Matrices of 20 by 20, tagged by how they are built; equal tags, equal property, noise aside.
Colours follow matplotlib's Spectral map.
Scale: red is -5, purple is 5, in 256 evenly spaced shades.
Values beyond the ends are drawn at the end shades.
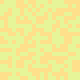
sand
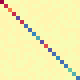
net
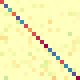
net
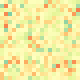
sand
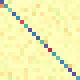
net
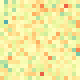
sand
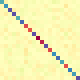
net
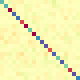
net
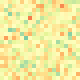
sand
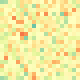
sand
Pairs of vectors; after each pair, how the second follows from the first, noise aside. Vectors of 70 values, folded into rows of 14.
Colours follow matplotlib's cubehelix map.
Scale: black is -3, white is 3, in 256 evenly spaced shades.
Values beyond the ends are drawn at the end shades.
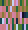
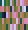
reversed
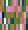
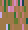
partly zeroed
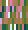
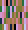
negated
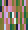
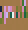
partly zeroed
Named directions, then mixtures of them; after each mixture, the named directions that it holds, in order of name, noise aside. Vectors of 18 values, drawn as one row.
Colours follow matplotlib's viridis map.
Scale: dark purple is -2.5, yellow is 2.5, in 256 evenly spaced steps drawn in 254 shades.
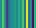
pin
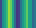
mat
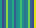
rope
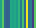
pin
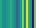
mat, pin, rope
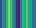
mat
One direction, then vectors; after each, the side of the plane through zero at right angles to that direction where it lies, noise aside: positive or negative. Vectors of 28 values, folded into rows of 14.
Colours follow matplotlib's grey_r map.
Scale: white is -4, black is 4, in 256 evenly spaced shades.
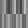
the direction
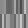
positive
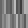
positive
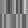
positive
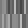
positive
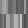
positive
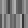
positive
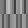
negative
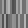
negative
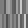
negative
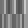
positive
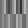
positive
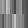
negative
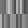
negative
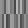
negative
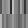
negative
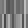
positive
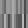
negative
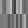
negative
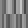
negative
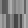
negative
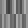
positive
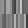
negative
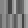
positive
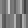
negative
